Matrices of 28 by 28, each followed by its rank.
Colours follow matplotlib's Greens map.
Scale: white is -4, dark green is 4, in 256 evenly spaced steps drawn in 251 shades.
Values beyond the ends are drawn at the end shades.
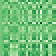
two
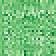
five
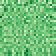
five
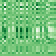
two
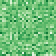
five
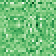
five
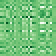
two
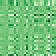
two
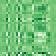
two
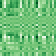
two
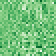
five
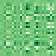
two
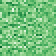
five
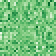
five
